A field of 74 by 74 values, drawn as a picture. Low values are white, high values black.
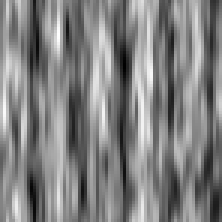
Stripes: upright, repeating 5 times. Ninth with the highest average: bottom right. Grain: streaks running down.
